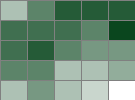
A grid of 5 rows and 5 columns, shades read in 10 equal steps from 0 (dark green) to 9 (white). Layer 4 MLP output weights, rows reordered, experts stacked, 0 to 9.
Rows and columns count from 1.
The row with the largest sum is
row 5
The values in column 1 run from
2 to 6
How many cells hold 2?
4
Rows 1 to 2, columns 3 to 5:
1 1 1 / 2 3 0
